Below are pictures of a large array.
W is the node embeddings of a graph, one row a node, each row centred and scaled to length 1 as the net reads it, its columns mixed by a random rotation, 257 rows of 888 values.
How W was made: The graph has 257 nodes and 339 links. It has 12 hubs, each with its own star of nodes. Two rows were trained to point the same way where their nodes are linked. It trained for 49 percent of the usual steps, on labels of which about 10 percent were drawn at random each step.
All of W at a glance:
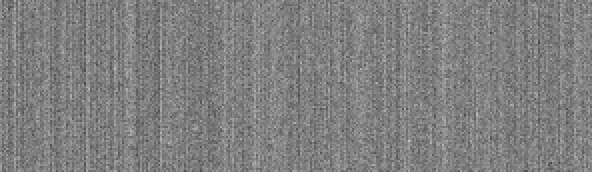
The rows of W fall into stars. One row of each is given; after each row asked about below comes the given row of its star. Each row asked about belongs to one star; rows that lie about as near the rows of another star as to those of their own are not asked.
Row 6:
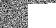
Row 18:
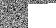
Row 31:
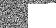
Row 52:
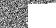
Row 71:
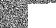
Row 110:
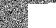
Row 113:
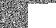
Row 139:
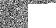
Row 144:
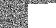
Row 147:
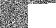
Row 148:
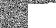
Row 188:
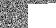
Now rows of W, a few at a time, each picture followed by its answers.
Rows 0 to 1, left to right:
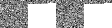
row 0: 71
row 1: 18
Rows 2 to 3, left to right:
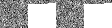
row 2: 147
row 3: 110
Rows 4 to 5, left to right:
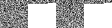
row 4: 18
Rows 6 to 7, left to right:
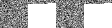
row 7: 31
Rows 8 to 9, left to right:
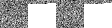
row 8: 6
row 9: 144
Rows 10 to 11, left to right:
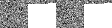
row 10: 144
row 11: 31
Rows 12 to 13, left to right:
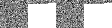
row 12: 6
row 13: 52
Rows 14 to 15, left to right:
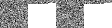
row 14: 139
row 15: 18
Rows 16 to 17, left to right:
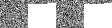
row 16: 188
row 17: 147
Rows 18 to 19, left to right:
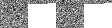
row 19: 139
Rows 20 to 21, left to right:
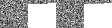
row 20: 148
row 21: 52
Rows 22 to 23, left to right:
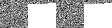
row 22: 71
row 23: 71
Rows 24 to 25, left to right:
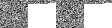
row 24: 113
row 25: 139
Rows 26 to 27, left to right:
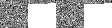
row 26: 31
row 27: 18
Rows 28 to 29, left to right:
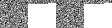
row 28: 148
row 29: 71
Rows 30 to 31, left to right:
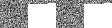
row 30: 6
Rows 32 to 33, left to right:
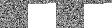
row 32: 18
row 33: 52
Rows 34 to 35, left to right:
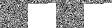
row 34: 148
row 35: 6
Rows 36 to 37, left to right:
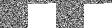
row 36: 71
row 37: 144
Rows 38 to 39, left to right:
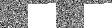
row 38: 113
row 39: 139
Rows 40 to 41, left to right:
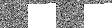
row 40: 144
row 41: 6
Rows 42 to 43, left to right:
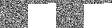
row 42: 188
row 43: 110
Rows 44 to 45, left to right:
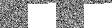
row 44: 110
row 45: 18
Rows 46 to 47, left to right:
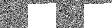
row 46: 144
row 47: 139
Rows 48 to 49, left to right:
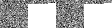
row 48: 188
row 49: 147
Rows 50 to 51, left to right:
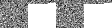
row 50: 52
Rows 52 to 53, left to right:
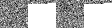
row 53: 6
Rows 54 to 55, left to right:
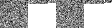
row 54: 188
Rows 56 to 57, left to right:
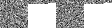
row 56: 18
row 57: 71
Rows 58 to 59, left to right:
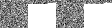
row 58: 188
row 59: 148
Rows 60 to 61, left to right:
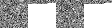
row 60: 52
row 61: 139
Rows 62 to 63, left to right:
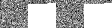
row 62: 113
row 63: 147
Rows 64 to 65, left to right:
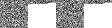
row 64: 52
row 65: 113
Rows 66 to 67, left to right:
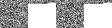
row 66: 31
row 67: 52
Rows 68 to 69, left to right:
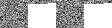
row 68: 188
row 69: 71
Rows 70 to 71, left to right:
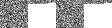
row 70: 52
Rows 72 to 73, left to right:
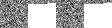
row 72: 188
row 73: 52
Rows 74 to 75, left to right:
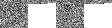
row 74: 188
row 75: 139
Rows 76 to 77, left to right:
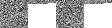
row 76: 18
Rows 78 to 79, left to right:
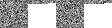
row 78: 71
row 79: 139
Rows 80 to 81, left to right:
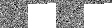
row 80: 52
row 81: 18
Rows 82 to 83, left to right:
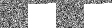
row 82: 31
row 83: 31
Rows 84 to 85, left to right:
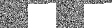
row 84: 144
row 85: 110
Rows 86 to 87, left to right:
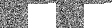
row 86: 144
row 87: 139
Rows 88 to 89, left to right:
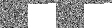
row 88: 147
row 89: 31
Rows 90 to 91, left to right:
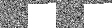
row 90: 18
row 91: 31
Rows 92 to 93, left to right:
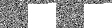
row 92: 52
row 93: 148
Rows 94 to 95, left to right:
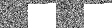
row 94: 144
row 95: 6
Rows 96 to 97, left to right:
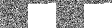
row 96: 52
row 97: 148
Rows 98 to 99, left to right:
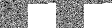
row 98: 6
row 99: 144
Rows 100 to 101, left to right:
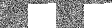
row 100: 148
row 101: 144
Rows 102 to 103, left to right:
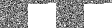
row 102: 148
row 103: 148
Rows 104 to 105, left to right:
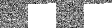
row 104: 52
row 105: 71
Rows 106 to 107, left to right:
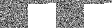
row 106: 148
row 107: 6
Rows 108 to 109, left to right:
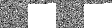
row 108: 31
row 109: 144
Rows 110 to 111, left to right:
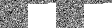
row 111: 52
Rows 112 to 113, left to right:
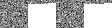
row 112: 147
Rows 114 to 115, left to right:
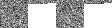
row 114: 147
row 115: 18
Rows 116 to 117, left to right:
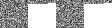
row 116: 188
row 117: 71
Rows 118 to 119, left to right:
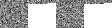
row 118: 188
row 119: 144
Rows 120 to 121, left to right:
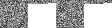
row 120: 148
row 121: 144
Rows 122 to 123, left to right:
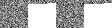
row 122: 144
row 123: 139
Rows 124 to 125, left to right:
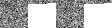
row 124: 139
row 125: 147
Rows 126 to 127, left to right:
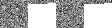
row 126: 52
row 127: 18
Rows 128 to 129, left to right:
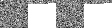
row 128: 31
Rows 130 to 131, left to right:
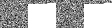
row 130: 144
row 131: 139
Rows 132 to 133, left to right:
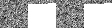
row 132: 110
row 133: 31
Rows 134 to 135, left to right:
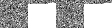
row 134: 31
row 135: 147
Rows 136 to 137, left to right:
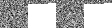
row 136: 18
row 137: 18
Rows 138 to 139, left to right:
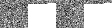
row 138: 6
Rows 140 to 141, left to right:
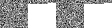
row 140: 110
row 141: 147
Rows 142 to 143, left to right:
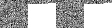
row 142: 110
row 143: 113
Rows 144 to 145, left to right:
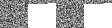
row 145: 31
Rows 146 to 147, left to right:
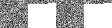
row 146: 52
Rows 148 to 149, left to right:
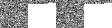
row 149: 31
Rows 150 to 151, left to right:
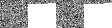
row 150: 144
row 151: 52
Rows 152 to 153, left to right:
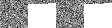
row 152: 18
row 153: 147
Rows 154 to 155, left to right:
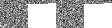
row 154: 110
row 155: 144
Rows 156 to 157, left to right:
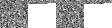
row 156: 6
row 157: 139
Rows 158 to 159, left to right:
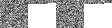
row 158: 188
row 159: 110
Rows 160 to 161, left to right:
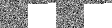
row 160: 110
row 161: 18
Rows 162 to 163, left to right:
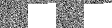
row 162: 188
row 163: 188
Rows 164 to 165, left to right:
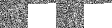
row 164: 188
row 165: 147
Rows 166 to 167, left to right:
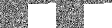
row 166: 139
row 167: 110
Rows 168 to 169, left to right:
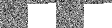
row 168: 18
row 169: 188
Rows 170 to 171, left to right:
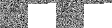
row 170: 147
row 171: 188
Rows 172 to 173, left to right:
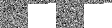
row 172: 18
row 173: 188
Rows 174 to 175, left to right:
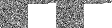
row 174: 18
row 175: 147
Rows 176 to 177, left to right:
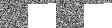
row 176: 18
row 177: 110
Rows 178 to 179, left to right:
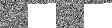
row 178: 71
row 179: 113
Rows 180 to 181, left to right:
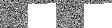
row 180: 147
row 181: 188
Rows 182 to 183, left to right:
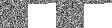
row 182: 139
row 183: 113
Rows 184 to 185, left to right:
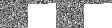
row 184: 18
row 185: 147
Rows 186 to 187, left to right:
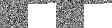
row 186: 71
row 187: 139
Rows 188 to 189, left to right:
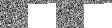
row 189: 31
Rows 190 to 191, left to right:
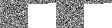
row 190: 18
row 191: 18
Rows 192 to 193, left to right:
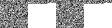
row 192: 71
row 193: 71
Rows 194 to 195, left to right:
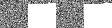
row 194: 148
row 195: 71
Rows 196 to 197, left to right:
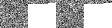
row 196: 139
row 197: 139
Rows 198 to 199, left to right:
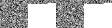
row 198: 113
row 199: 113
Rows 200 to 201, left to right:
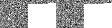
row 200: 71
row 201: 71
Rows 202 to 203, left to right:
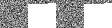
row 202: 18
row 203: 71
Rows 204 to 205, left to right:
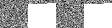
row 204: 147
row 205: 188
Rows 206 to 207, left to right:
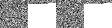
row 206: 188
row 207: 52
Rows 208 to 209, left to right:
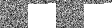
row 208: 144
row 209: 71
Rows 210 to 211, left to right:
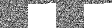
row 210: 71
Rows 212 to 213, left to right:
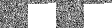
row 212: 110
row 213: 110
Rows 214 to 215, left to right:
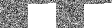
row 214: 71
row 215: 147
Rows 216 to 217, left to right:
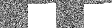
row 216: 31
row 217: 6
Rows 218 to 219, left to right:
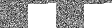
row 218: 144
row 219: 147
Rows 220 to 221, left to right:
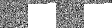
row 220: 144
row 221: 144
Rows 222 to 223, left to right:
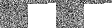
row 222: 6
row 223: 147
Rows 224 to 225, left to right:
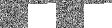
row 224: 148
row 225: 148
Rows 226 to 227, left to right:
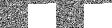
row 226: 144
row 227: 110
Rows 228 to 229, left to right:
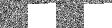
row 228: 110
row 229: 71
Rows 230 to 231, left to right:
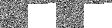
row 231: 148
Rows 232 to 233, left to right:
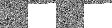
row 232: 144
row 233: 139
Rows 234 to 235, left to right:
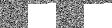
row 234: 71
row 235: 144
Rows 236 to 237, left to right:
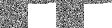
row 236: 113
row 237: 52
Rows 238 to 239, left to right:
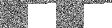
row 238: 6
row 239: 113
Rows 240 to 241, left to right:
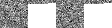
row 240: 110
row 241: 71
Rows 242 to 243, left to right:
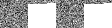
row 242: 188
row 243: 6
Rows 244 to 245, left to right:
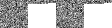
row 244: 71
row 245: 113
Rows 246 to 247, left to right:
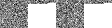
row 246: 113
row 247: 31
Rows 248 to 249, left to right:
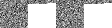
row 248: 113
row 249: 71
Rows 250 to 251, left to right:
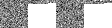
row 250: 144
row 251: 6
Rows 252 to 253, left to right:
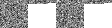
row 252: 113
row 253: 18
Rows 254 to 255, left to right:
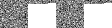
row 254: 144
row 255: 18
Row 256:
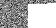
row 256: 113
